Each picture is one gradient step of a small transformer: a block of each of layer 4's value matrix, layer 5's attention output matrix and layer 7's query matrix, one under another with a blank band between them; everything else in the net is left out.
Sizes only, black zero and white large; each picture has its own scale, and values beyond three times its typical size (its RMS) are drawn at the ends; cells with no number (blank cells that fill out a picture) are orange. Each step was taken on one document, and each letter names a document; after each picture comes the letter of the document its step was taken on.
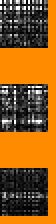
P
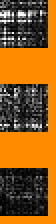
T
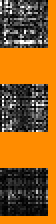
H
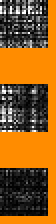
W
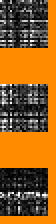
W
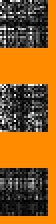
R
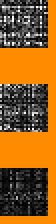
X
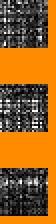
T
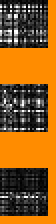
P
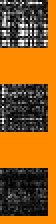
H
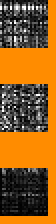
P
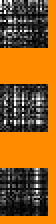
P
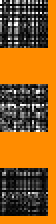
P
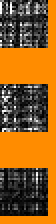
R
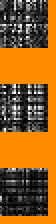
H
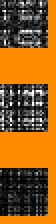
H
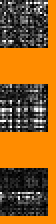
W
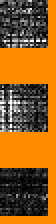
W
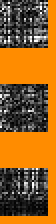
T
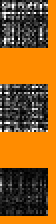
X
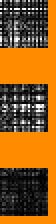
P
